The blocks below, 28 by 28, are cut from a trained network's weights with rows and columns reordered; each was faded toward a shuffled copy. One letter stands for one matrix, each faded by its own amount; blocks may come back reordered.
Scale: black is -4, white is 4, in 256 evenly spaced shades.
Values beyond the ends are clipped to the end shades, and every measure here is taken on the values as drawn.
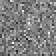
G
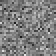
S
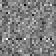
S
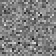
S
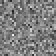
S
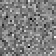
G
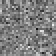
S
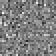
G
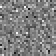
G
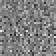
S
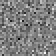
G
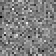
G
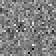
G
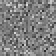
S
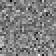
G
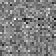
S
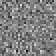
S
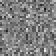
S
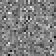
G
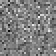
G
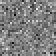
G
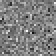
G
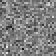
S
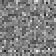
S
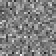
S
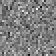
G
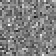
G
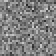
S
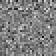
S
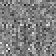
S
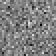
G
